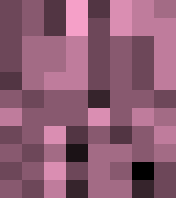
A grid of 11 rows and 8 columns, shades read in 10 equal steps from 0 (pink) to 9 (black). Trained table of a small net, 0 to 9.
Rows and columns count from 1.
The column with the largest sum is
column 1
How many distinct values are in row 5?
5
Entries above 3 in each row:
4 4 4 4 4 8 4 6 4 6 5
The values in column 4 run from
0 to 8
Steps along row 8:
down down up down up down down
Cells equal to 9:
1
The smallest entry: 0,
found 2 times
